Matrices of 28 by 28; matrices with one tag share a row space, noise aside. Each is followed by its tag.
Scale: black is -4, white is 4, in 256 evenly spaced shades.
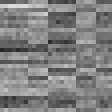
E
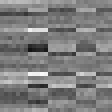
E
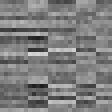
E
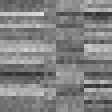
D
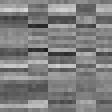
E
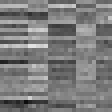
E
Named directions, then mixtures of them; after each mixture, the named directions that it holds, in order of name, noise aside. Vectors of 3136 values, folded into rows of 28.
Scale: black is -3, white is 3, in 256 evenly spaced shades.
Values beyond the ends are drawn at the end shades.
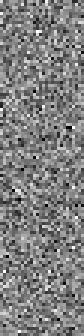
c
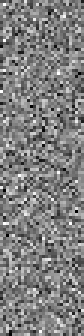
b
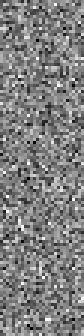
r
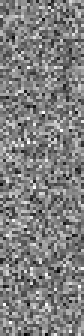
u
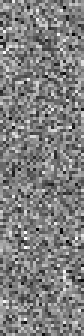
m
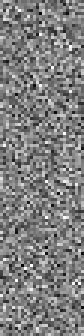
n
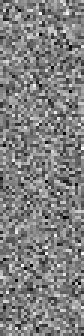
n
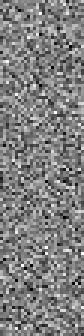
n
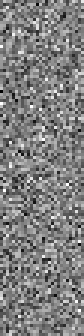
b, c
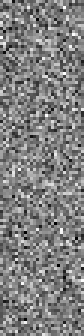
m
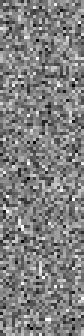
r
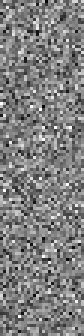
b, c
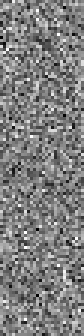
m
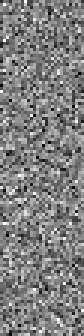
b, c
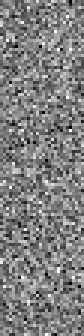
m, u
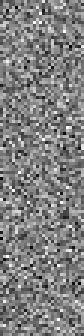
c, n
